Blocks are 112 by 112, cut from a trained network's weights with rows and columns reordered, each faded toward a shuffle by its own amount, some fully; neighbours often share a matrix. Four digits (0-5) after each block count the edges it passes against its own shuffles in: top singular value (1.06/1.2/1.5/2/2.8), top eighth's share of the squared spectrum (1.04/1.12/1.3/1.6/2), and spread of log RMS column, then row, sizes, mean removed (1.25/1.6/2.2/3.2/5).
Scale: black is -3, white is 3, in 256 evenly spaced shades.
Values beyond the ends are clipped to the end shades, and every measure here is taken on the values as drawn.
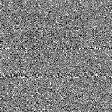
3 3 2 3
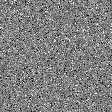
0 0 0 0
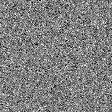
2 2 0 0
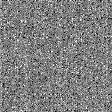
2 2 0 1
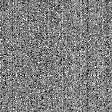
3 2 0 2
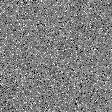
0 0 0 0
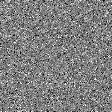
2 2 0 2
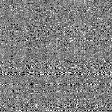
3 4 1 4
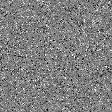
2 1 0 1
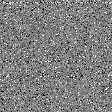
3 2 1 1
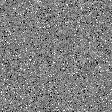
1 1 0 0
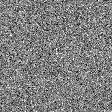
1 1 0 0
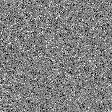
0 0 0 0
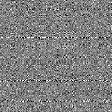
4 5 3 3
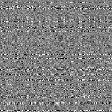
4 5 2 4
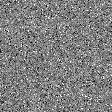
1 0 0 0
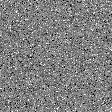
0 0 0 0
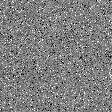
1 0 0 0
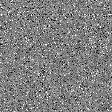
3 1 0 1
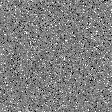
0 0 0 0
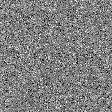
2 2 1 0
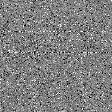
3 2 2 2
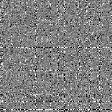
4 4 3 3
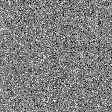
1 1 0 0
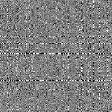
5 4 3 3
